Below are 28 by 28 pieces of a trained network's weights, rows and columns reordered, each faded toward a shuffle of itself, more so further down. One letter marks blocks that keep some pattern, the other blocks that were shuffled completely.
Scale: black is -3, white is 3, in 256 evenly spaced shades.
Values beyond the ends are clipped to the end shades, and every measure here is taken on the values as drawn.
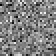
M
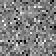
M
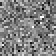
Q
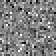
Q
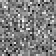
Q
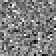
Q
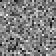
Q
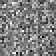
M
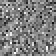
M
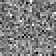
Q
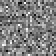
Q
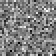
Q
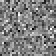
M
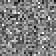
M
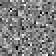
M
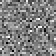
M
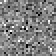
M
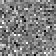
Q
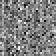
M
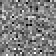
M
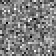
Q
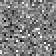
Q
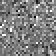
Q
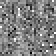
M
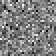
M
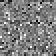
M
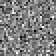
Q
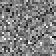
Q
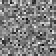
M
